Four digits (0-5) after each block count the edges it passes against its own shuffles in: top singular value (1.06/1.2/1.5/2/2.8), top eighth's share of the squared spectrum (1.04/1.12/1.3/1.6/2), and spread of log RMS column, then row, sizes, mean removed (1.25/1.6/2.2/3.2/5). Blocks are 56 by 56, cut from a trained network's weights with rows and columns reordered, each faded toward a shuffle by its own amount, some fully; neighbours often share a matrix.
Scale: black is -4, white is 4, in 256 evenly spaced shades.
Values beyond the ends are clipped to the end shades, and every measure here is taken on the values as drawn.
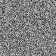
0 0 0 0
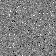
0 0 0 0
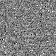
1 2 0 0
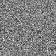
3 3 0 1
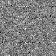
3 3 0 1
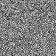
2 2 0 0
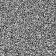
2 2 0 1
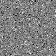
2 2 0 0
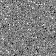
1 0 0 0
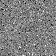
0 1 0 0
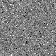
2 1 0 0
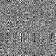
3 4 2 2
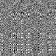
4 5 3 2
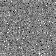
2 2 0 0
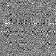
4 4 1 2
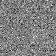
2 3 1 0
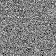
1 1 0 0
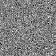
2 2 0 0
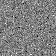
0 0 0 0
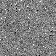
0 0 0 0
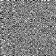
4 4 1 2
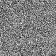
1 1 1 0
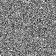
0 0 0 0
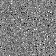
3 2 0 1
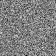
1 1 0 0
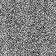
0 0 0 0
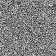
1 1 0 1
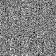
2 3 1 0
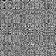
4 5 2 2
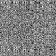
3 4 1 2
